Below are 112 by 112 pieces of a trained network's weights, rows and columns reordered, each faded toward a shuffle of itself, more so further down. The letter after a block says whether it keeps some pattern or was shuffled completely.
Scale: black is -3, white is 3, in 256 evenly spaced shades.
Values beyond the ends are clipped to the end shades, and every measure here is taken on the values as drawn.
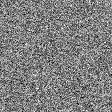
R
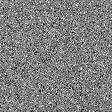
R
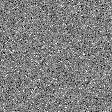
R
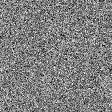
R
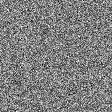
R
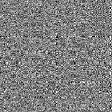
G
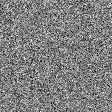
R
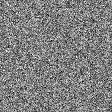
R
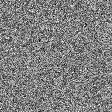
R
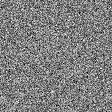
R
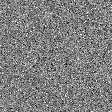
R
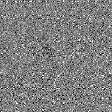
G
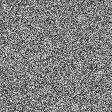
R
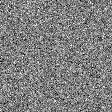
R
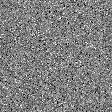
R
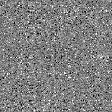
G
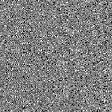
G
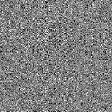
G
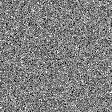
R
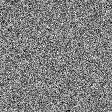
R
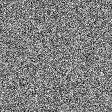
R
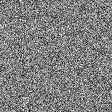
R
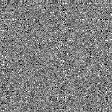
G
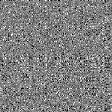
G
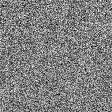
R
